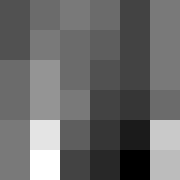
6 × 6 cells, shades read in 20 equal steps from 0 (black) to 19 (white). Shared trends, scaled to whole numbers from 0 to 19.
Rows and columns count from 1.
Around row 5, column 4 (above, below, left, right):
5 3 7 2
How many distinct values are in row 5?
6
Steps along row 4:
up down down down up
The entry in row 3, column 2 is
11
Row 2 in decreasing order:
9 9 8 7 6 5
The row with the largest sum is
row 5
